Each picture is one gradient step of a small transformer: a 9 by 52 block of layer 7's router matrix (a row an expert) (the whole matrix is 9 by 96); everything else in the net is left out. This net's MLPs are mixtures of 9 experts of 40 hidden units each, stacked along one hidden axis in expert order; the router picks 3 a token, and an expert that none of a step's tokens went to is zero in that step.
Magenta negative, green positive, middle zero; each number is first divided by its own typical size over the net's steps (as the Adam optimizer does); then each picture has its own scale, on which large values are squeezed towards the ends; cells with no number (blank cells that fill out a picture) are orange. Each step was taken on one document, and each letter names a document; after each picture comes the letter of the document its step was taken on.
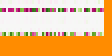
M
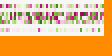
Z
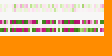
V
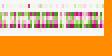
Z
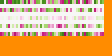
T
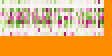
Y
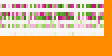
Z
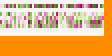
Z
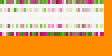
T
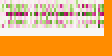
Y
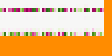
M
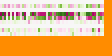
Z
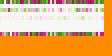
T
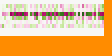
Y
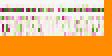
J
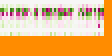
Y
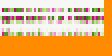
J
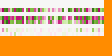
J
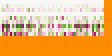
J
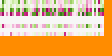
Y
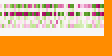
Z
